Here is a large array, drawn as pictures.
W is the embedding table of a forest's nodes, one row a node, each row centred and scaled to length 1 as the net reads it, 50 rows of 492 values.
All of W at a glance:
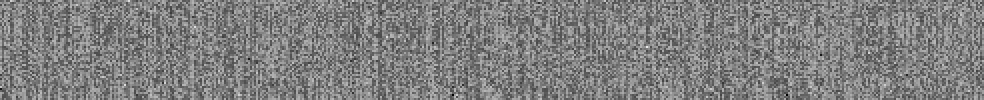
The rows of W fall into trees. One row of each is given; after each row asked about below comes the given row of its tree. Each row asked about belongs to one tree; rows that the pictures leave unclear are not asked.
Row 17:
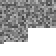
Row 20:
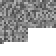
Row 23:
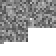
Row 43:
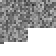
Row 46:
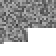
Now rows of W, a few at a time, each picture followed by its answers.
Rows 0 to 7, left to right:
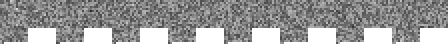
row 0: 23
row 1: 20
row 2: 46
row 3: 20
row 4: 20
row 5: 23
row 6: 17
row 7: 20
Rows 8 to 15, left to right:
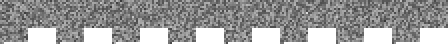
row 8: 17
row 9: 46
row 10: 17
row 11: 46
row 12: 46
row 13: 20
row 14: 20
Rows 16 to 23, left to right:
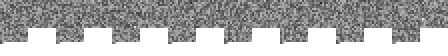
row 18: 17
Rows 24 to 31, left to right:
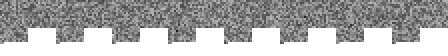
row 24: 23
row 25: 20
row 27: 43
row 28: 20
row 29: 20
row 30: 17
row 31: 43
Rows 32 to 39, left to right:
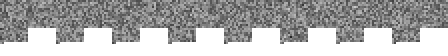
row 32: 23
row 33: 20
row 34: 43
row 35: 46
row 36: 20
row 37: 23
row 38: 20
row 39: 46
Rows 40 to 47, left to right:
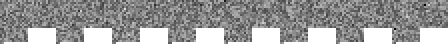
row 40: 46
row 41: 46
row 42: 46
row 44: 23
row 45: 23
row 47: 23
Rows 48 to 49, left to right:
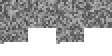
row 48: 23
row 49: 23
